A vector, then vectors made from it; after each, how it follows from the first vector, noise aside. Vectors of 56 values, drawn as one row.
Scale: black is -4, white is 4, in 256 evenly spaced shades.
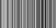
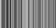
wrapped around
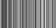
negated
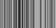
wrapped around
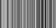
copied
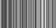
negated
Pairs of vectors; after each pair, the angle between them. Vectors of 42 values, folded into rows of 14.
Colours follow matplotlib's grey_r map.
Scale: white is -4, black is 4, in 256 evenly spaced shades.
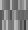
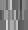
partly aligned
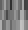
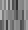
partly opposed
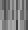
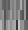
nearly parallel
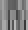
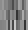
nearly parallel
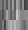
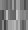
nearly parallel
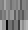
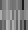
partly opposed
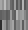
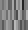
partly opposed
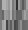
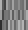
orthogonal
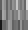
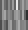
partly aligned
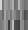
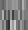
orthogonal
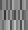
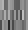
partly opposed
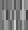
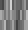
orthogonal
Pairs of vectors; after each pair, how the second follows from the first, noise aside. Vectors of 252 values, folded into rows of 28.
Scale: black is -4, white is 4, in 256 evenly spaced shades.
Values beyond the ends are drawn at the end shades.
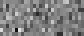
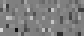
partly zeroed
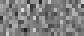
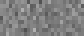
shrunk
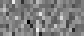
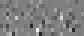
partly zeroed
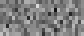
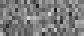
sign-scrambled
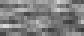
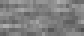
shrunk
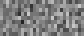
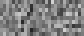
sign-scrambled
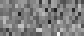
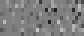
partly zeroed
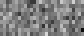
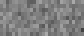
shrunk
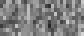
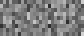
sign-scrambled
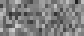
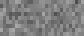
shrunk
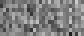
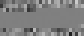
partly zeroed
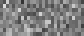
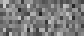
sign-scrambled
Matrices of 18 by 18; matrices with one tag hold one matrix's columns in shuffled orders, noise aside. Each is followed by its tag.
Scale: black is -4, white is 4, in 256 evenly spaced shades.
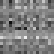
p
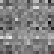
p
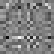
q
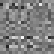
q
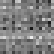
p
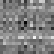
p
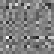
q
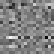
q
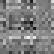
p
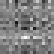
p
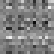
p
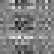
p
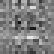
p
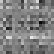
p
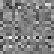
q
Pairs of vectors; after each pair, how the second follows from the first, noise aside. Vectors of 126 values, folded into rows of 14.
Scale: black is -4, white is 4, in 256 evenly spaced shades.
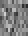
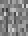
sign-scrambled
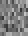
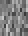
sign-scrambled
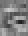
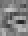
copied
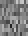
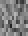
sign-scrambled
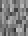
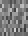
sign-scrambled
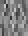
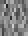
copied
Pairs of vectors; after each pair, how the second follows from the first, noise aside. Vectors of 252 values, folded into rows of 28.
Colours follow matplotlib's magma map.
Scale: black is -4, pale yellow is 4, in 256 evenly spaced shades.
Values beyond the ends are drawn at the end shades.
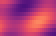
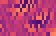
sign-scrambled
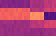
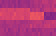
shrunk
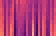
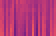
shrunk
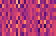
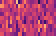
sign-scrambled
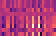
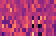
sign-scrambled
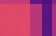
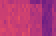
shrunk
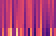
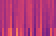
shrunk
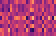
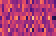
sign-scrambled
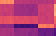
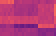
shrunk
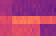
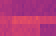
shrunk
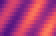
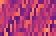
sign-scrambled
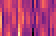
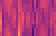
shrunk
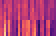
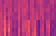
shrunk
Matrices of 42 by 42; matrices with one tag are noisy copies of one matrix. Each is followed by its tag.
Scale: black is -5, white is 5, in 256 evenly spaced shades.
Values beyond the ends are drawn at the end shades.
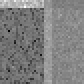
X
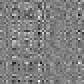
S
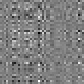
S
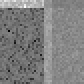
X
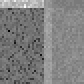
X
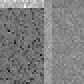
X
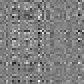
S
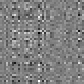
S
